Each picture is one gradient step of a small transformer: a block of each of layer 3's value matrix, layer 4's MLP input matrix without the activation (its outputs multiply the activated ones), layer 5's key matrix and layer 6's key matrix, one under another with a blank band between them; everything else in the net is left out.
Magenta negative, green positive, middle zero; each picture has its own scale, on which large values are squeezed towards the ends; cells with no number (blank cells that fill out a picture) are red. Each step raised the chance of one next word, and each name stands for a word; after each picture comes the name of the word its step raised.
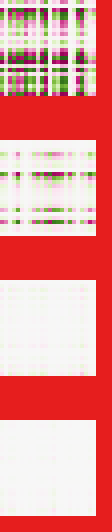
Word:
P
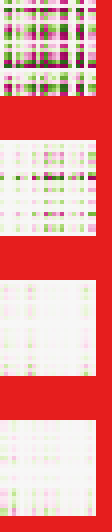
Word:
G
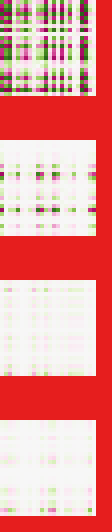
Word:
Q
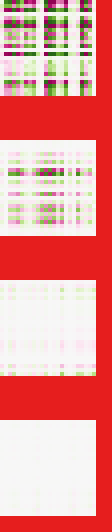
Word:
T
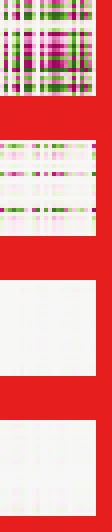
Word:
P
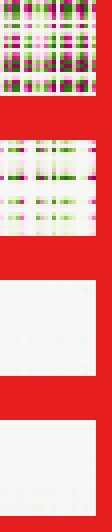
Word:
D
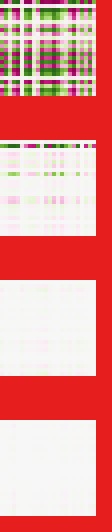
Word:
T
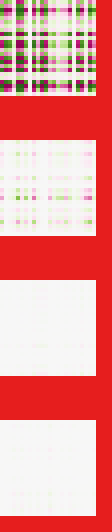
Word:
D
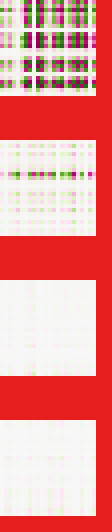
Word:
D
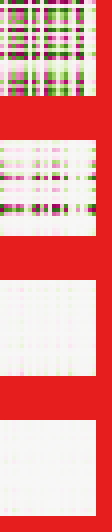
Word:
T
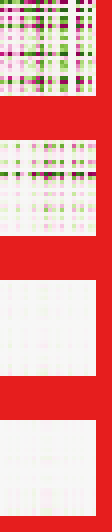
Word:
T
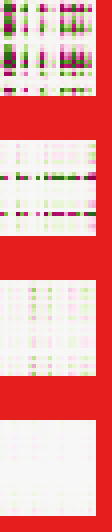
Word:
G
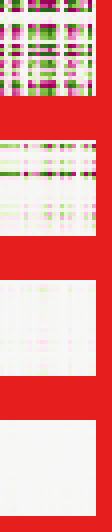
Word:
T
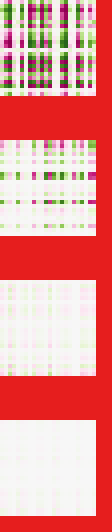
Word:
D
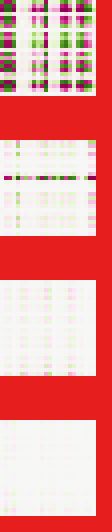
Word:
D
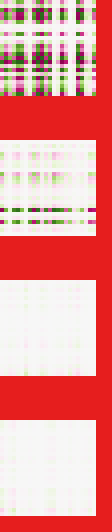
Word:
P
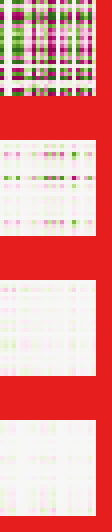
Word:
P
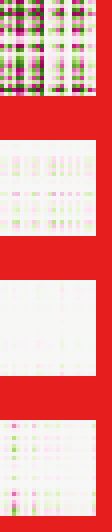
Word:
Q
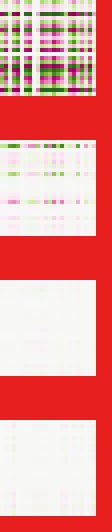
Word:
Q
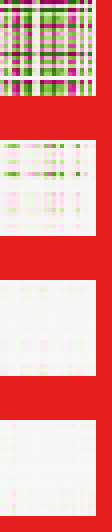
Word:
T
